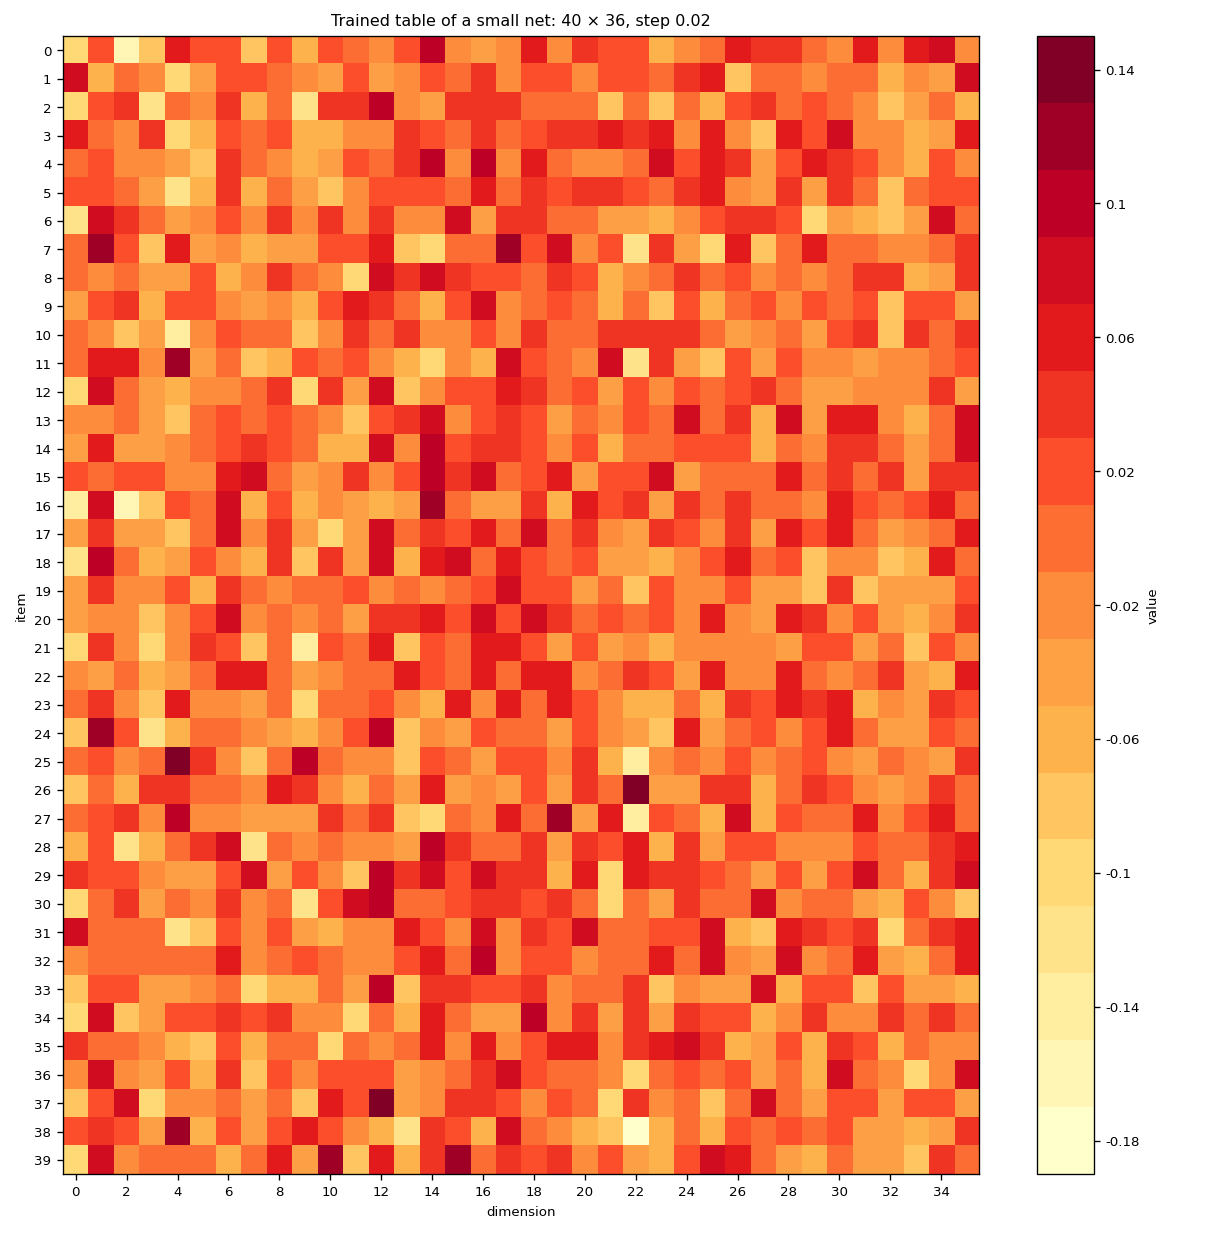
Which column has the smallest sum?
3
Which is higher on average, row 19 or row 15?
row 15
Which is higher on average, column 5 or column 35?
column 35
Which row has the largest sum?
15
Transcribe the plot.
Title: Trained table of a small net: 40 × 36, step 0.02
x-axis: dimension, ticks 0 2 4 6 8 10 12 14 16 18 20 22 24 26 28 30 32 34
y-axis: item, ticks 0 1 2 3 4 5 6 7 8 9 10 11 12 13 14 15 16 17 18 19 20 21 22 23 24 25 26 27 28 29 30 31 32 33 34 35 36 37 38 39 (0 at the top)
Colour bar: value, ticks -0.18 -0.14 -0.1 -0.06 -0.02 0.02 0.06 0.1 0.14
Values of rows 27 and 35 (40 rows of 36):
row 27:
0 0.02 0.04 -0.02 0.1 -0.02 -0.02 -0.04 -0.04 -0.04 0.04 0 0.04 -0.08 -0.1 0 -0.02 0.06 0 0.12 -0.04 0.06 -0.14 0.02 0 -0.06 0.08 -0.06 0.02 0 0 0.06 -0.02 0.02 0.06 0
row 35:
0.04 0 0 -0.02 -0.06 -0.08 0.02 -0.06 0 0 -0.1 0 -0.02 0 0.06 -0.02 0.06 -0.02 0.02 0.06 0.06 -0.02 0.04 0.06 0.08 0.04 -0.06 -0.04 0.02 -0.06 0.04 0.02 -0.06 0 -0.02 -0.02
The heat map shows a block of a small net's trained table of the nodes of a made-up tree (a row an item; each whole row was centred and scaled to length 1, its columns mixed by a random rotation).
